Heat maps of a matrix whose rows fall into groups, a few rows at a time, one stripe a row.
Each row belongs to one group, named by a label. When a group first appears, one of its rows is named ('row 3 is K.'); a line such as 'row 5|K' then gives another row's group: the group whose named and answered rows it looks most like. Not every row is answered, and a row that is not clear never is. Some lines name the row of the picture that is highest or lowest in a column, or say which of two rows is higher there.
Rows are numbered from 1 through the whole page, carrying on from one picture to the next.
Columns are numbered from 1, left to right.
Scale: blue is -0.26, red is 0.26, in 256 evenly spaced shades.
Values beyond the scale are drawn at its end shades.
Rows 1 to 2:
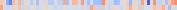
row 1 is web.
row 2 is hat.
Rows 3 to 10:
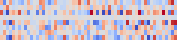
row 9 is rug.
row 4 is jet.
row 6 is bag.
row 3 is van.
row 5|hat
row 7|web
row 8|van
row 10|web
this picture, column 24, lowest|7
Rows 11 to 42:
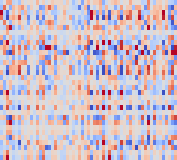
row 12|rug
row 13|hat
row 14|hat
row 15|rug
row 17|jet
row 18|van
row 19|jet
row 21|web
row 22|van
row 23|rug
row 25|hat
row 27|van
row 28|van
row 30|jet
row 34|web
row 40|van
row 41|jet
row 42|jet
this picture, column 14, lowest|20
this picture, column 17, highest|20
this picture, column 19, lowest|20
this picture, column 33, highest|20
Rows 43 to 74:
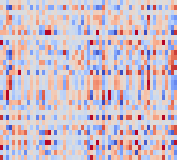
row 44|web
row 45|jet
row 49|rug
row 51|hat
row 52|rug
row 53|web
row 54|web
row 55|van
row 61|jet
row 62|jet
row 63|hat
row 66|hat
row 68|web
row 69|rug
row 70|hat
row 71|rug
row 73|van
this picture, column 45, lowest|69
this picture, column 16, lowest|73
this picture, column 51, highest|73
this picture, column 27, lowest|69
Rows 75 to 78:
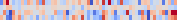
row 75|jet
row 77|web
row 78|web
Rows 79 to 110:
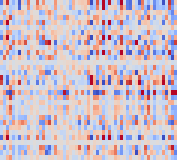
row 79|jet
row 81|rug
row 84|hat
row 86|jet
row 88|bag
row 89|jet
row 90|rug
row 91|bag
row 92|van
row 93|van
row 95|hat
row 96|bag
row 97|web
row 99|van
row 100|bag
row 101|bag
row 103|rug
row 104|hat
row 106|jet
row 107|bag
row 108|van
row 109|van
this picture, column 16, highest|87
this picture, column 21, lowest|97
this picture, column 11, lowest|97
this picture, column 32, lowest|97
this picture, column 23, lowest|97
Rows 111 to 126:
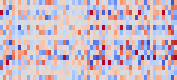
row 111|rug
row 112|web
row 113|hat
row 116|jet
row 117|van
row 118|bag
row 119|web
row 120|jet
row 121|rug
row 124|hat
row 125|bag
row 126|rug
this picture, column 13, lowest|113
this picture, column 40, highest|113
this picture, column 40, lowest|122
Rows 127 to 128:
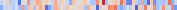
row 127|jet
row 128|van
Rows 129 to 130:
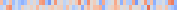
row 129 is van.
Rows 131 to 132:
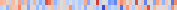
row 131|rug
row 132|hat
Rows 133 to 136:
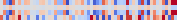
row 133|web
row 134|bag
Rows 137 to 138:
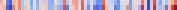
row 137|web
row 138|web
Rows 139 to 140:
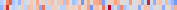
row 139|bag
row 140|jet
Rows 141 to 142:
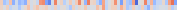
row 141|van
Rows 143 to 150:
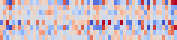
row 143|web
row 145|rug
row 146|bag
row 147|jet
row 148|web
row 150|hat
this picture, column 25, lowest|145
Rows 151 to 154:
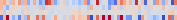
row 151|rug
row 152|hat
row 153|van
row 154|jet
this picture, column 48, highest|154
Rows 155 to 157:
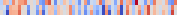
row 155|rug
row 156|hat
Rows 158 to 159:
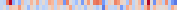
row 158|bag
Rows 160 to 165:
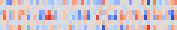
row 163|rug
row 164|jet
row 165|hat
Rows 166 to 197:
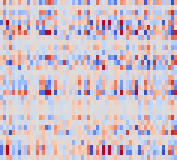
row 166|rug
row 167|van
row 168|van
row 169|rug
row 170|jet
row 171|hat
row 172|rug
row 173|web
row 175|bag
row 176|hat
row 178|web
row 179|jet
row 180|bag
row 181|van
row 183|van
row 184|rug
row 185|van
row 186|van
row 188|van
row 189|van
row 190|bag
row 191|van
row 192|web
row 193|jet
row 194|bag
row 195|jet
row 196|jet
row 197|bag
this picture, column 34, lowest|178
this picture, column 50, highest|171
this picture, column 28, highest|178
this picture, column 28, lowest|194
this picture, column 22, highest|178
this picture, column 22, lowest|175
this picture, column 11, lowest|178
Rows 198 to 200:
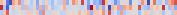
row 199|hat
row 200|jet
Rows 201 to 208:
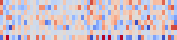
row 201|hat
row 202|van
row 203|hat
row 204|bag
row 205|van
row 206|web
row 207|hat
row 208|jet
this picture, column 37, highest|208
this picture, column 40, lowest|208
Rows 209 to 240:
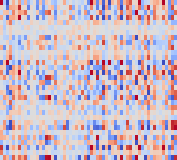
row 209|hat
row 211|rug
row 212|hat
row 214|van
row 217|jet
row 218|van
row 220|bag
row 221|jet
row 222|web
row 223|hat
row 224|rug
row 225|van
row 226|hat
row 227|web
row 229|bag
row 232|bag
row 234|web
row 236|rug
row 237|van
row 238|hat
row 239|hat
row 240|rug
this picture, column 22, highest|234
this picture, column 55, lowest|221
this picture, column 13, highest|221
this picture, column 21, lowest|234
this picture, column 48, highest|234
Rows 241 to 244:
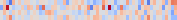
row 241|web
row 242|jet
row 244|bag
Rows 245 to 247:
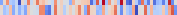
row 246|van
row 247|van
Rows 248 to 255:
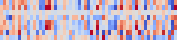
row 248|rug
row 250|hat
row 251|web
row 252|rug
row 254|hat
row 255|jet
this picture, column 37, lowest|254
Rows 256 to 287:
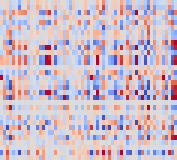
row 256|jet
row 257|jet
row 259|bag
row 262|bag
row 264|web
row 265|rug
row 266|bag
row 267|rug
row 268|rug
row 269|hat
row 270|van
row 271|hat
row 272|web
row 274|rug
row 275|web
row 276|bag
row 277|bag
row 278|bag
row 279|hat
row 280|van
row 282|van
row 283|web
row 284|bag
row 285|jet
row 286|jet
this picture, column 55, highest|271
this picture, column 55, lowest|286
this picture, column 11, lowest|275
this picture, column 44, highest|271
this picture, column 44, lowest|286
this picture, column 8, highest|258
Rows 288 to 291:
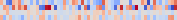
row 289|rug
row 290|jet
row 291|van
